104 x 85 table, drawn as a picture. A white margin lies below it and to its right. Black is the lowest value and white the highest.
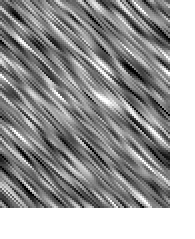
The grain runs diagonally down to the right. The values follow a bell shape. The ninth with the highest average is the centre. On average the colour sits 50% of the way up the scale. The halves do not mirror each other.
